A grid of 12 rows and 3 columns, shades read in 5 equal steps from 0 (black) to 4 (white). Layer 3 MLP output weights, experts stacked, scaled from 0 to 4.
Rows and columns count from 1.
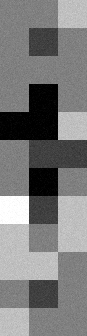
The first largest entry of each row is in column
3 1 1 1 3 1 1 1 1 1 1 1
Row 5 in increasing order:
0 0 3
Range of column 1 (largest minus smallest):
4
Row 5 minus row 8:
-4 -1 0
